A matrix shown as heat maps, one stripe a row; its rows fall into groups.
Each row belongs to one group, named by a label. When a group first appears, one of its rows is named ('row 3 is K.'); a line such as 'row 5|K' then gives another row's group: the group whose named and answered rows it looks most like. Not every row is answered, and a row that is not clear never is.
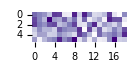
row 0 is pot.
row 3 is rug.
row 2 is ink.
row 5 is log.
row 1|log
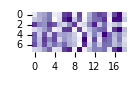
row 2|ink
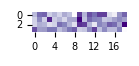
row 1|rug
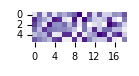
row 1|pot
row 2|log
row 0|rug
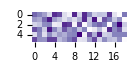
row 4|rug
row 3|log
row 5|ink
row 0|pot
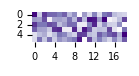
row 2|ink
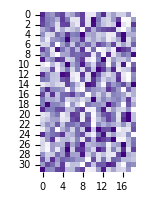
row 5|log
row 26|log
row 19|ink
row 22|rug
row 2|pot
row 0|ink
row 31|ink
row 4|log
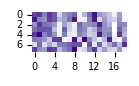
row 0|ink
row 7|ink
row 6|rug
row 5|pot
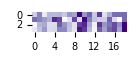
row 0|rug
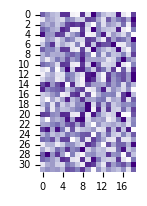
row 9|log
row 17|log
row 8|rug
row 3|pot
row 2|rug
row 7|pot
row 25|pot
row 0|pot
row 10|pot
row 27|log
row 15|ink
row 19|rug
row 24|rug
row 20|pot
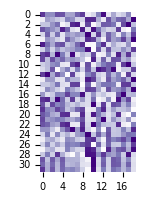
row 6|ink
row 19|ink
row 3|pot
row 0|ink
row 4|rug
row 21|ink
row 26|rug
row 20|pot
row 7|rug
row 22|pot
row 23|rug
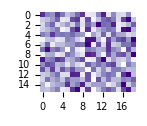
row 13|rug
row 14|log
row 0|ink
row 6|rug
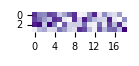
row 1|pot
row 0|ink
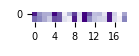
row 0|pot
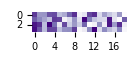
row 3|ink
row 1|pot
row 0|ink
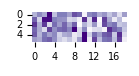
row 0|rug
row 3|log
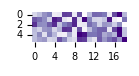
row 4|rug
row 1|pot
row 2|ink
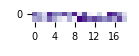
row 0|log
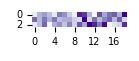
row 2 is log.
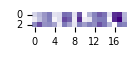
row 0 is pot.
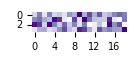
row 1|pot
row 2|log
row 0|rug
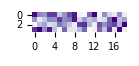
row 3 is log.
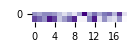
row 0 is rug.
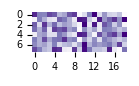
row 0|ink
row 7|pot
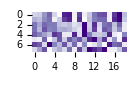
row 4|pot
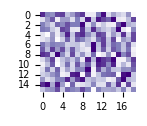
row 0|ink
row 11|rug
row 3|pot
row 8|log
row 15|rug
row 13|log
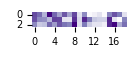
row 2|log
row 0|log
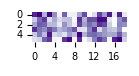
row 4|rug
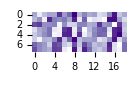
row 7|pot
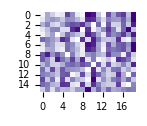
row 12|pot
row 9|log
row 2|rug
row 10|rug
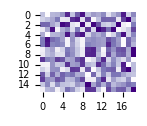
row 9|ink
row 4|log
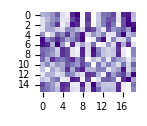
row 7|pot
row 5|ink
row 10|rug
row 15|pot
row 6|log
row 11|log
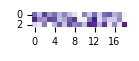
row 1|ink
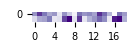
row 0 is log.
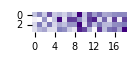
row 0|rug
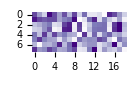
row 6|log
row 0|log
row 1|ink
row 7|ink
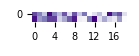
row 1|ink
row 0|log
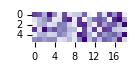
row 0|log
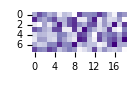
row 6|log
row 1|ink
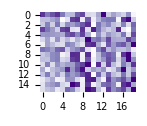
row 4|rug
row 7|ink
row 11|log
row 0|ink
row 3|pot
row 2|rug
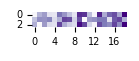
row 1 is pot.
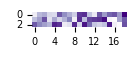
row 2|pot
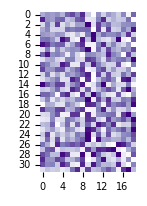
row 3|rug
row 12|rug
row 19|ink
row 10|pot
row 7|rug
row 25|rug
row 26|log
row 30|pot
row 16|pot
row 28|pot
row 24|rug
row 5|pot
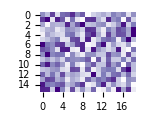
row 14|ink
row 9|rug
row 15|log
